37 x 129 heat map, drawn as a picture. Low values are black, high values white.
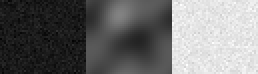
It is made of 1 by 3 panels. Panel 1,1: very low, fine-grained, faint in contrast. Panel 1,2: low, smooth. Panel 1,3: very high, fine-grained, faint in contrast.
